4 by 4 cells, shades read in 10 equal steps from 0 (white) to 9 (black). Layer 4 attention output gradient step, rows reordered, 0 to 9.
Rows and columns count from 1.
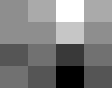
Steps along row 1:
down down up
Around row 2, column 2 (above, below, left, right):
3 5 4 2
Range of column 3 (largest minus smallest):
9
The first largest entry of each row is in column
1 1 3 3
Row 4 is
5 6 9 6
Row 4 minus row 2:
1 2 7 2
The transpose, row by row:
4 4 6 5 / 3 4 5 6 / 0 2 7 9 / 3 4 5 6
